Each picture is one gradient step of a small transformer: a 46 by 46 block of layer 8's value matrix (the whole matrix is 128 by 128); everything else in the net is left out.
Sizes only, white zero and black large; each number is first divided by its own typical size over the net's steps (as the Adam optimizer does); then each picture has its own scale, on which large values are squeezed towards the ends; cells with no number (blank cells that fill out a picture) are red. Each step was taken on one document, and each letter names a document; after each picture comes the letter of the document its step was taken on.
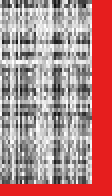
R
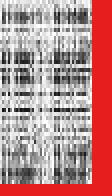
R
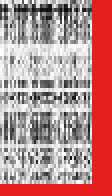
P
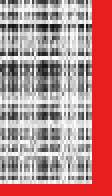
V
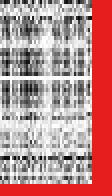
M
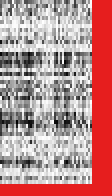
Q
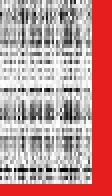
M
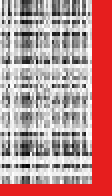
Q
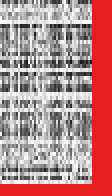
V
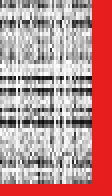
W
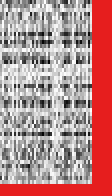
Q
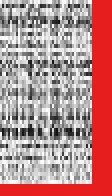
V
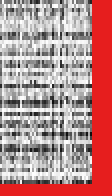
W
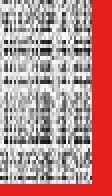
P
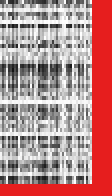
V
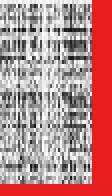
R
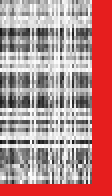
W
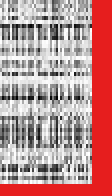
V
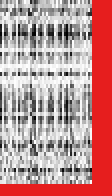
M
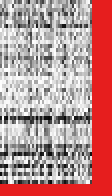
P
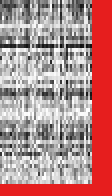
W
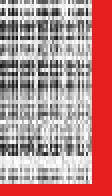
V
